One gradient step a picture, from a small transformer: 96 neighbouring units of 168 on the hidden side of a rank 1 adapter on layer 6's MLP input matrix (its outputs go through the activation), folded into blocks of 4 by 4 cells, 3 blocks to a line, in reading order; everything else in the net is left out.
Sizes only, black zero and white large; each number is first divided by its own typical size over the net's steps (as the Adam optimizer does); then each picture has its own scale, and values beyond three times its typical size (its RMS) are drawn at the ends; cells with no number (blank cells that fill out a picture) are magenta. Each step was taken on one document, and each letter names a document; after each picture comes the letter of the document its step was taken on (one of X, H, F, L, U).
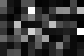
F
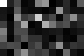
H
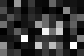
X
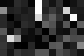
H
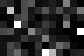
F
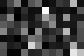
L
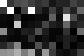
F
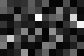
H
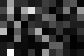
F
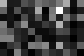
H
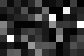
X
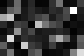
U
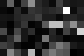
F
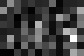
L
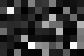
X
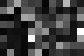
L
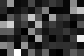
L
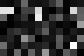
X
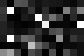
X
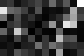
H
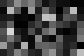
L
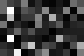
X
